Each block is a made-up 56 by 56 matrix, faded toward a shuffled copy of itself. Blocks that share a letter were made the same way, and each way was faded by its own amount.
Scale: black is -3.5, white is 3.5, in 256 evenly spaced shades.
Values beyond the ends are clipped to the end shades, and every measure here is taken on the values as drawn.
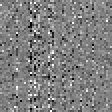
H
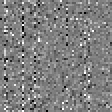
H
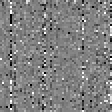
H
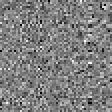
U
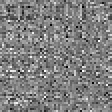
U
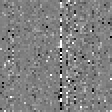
H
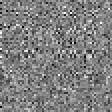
U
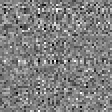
U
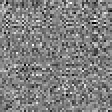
U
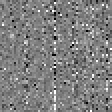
H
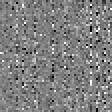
H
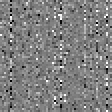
H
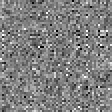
U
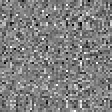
U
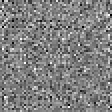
U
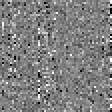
H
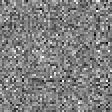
U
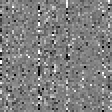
H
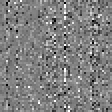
H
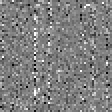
H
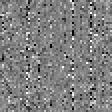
H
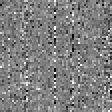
H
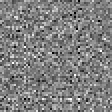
U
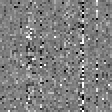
H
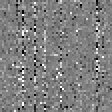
H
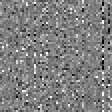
H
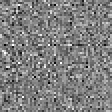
U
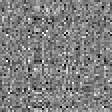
U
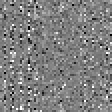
H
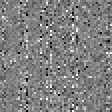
H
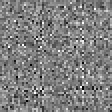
U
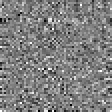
U
